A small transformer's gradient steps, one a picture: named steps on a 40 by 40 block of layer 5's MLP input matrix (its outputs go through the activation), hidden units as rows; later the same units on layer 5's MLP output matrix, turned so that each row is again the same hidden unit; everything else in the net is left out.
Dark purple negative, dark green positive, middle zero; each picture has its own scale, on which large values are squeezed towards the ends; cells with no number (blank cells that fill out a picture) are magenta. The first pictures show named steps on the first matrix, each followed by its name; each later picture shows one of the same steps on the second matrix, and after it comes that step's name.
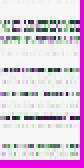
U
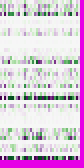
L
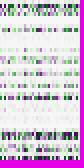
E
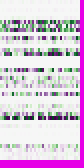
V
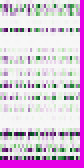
L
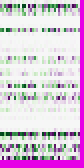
E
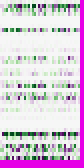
E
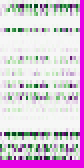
E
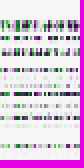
V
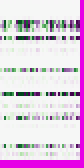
U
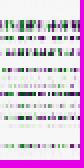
V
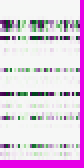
U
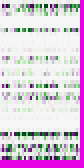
E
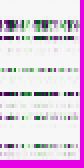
U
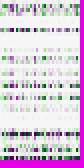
L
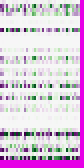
L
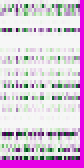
L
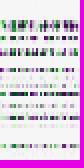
V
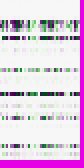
U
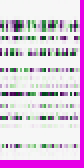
V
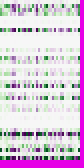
L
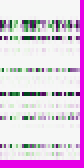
U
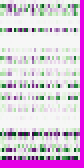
L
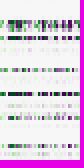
U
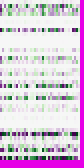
L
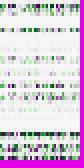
E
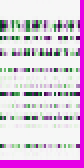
V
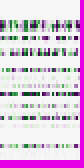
V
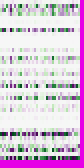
L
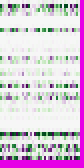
E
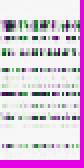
V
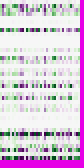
L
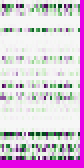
E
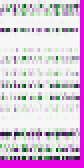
L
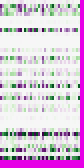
L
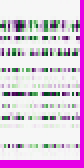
V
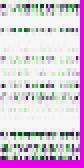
E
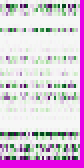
E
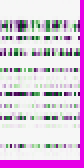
V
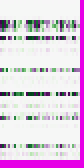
U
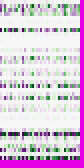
L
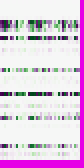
U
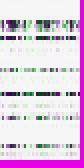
U
